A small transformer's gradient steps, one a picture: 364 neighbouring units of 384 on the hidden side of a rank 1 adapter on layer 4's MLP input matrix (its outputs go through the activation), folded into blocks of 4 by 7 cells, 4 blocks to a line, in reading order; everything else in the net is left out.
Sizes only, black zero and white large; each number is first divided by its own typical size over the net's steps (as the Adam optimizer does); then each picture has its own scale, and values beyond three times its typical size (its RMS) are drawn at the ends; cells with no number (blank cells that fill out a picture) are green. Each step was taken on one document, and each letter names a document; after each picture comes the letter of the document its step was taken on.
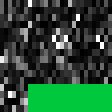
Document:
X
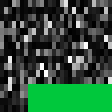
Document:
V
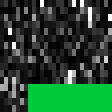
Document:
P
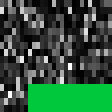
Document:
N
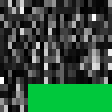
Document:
N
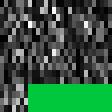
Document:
N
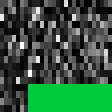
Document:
N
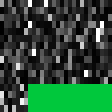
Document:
X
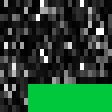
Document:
P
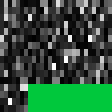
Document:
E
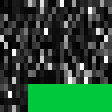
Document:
P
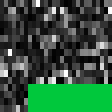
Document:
E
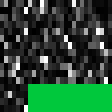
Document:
P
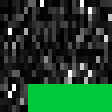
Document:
P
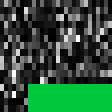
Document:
X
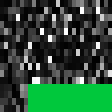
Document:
E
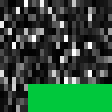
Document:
E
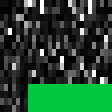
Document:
P
